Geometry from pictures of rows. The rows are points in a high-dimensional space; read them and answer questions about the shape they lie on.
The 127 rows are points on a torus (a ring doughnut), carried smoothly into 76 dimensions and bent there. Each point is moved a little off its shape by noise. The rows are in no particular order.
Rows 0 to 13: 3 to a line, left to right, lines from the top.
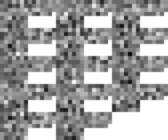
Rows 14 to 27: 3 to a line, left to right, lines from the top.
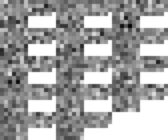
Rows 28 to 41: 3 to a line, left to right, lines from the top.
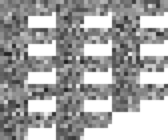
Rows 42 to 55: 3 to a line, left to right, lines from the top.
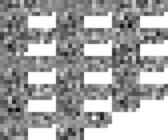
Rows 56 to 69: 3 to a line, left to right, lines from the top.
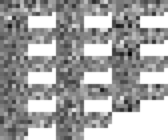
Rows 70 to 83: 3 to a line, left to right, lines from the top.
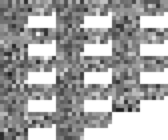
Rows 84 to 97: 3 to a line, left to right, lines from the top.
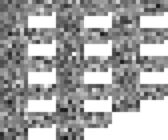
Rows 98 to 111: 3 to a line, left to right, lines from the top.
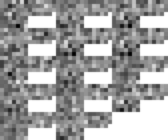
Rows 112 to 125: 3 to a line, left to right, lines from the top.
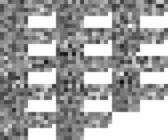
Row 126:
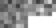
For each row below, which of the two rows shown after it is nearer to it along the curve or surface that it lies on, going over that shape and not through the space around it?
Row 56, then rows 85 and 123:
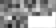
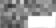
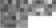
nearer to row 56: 85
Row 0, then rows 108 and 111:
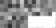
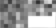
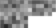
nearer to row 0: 111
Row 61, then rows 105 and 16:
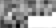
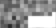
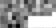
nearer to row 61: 16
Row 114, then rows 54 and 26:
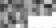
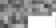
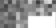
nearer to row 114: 26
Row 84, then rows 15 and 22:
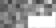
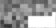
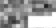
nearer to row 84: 22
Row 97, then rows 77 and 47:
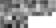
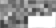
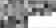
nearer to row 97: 77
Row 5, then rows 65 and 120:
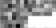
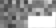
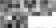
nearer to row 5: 120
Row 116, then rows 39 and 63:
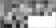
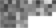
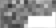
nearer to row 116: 63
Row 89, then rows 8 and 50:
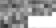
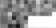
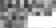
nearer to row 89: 8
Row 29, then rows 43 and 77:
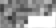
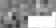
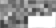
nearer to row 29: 77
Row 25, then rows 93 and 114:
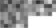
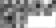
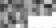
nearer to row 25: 114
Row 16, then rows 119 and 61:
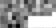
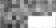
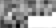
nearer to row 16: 61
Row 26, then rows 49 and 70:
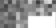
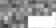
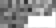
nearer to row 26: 70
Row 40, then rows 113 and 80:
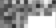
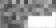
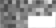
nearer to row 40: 80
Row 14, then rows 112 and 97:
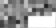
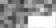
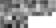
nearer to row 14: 112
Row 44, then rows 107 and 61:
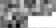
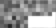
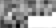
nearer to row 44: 61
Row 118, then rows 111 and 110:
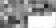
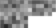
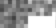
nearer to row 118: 111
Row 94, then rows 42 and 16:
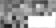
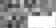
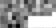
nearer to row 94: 42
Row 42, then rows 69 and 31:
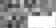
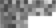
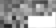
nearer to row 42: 31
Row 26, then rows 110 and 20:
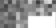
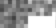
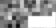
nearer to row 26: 110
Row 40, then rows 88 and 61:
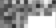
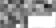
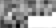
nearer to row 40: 88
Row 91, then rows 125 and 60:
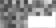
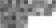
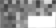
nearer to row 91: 60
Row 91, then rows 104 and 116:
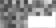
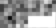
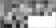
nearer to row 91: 104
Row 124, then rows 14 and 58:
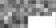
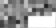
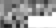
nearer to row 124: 14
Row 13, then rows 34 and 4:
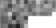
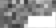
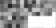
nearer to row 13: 34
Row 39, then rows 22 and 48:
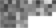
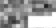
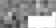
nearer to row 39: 22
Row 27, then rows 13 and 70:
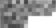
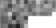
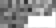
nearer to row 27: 70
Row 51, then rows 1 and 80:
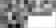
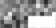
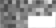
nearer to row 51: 1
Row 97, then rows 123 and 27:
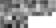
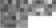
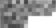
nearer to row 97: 27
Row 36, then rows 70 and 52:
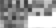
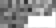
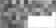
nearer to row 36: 52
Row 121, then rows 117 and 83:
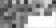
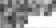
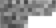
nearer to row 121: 117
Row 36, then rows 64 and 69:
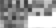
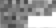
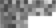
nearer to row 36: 69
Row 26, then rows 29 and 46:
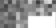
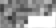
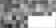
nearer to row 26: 29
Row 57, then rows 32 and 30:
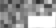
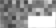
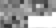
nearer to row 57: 32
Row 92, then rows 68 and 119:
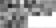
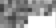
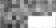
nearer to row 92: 119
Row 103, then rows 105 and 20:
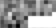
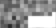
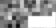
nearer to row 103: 20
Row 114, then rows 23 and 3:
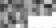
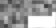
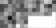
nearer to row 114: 3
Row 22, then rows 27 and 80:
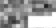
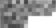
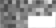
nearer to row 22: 80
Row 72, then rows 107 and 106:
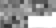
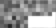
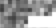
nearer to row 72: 107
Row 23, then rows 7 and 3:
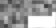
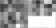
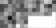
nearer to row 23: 7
